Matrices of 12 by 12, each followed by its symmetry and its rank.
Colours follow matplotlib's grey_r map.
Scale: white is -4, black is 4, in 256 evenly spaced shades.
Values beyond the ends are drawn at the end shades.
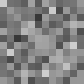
symmetric, full rank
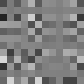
neither, rank two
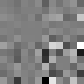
antisymmetric, rank two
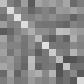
symmetric, full rank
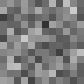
neither, full rank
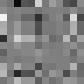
antisymmetric, rank two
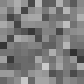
neither, full rank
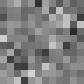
antisymmetric, full rank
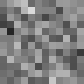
antisymmetric, full rank
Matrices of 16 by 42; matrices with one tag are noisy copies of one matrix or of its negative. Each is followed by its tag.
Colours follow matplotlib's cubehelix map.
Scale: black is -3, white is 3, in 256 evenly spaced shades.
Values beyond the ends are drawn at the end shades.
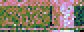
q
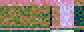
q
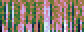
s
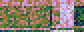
q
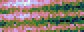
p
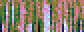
s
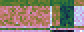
q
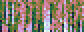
s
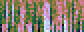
s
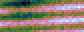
p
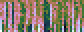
s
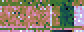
q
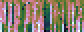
s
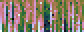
s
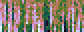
s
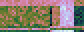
q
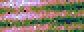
p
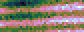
p
